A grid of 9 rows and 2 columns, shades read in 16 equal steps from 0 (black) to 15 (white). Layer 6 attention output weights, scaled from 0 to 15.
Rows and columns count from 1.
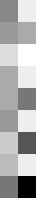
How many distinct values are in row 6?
2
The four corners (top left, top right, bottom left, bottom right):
8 14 7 0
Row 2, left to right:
9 10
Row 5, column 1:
10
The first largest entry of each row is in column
2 2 2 2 1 2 1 2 1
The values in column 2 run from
0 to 15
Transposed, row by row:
8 9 13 10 10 9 12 11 7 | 14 10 15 14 7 14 5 14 0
